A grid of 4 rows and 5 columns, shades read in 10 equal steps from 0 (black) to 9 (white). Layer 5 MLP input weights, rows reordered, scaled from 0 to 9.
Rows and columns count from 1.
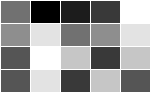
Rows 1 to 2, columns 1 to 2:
4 0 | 5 8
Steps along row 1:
down up up up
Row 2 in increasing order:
4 5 5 8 8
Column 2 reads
0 8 9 8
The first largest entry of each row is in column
5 2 2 2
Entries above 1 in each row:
3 5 5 5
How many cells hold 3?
3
